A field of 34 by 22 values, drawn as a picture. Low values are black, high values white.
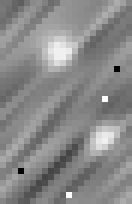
The bottom middle is the ninth with the lowest average. Two bumps rise from the field. Four lone cells stand out: two far higher and two far lower than their neighbours. The top middle is the ninth with the highest average. Streaks slant up to the right.
